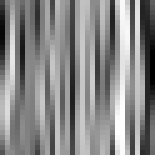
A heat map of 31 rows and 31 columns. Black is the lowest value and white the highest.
The grain runs up and down. The histogram is bell-shaped. The bottom left is the calmest part.
